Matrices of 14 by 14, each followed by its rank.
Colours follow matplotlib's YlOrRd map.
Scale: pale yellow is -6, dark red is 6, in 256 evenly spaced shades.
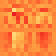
two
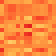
two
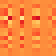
one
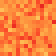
full rank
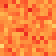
full rank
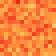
full rank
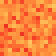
full rank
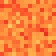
full rank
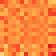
two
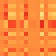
one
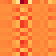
one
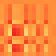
one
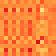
two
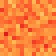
full rank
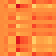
one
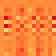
two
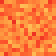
full rank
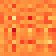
two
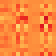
two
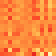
two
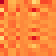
two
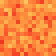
full rank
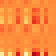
one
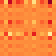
one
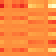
one
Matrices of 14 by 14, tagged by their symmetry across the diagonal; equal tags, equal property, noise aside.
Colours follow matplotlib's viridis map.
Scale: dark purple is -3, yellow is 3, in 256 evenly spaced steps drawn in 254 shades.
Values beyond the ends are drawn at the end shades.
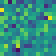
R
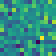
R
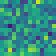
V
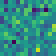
V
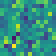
V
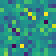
R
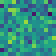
V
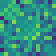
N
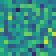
R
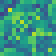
N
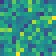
N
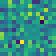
R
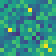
N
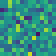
R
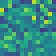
V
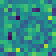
N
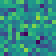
V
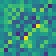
N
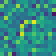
N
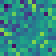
N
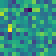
R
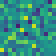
R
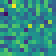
R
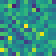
V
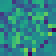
N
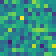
V
